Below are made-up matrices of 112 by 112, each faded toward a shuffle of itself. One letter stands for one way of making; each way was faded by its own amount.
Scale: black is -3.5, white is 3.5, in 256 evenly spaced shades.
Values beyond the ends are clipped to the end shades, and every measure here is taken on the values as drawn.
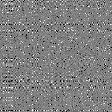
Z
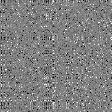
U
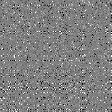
Z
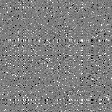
Z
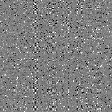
U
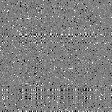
Z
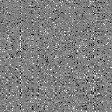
U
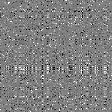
Z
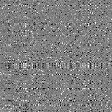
Z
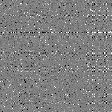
Z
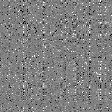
U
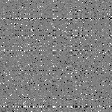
Z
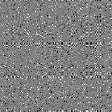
Z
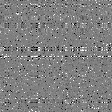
Z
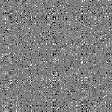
U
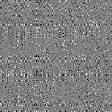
Z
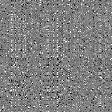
U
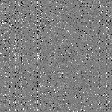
U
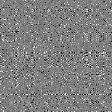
Z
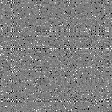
Z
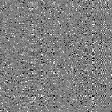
U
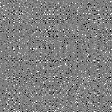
Z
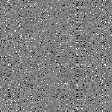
U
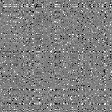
Z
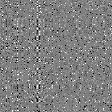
U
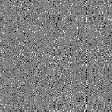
U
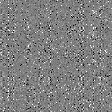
U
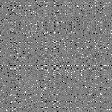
Z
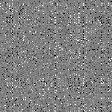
U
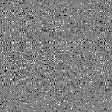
Z
